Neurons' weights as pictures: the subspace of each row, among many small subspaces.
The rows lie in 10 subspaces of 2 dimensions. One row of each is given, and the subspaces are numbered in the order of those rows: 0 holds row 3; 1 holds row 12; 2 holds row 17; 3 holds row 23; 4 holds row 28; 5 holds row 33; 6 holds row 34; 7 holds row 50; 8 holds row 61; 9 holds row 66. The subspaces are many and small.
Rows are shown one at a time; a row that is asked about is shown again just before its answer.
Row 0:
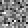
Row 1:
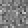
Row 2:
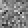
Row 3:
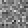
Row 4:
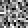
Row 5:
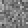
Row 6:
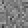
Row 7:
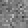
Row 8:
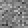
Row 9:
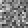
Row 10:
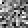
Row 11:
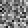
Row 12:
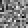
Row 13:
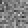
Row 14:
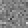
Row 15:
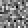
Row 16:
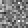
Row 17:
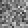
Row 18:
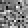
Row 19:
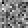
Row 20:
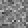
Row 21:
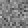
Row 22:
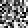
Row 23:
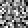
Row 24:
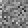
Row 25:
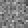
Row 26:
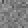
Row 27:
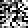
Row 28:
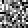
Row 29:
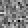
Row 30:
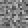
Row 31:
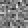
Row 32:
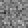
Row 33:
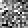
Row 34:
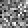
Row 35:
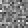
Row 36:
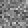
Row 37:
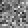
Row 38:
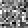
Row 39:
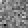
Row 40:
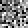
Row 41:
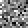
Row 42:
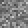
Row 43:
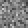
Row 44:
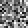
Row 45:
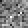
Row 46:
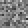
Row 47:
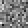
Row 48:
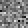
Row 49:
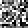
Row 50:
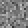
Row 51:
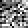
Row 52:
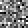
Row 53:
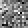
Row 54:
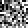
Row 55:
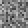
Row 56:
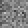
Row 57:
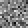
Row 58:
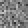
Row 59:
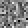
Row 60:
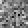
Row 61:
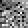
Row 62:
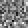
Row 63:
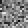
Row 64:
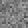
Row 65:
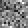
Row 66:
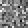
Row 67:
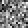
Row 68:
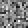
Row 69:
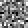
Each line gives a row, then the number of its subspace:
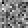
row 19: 7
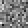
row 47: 4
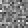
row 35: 9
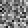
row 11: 3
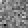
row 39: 1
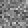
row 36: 6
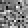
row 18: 8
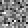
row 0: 0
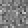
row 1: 9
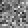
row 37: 2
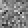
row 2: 5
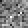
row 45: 8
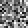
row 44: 3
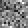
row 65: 5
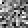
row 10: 1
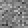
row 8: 5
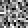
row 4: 2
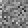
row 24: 6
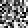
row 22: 3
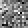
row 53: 5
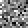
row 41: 6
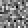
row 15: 1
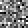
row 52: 9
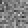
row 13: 1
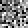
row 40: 9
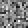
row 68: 7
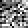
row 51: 8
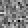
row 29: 2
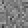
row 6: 4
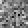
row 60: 1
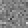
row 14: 4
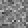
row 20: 0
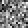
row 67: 7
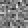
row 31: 8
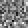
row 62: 3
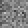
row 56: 2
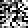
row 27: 8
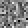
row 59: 7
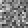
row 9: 2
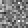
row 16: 2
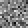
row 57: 6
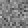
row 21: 6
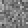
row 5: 4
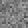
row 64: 7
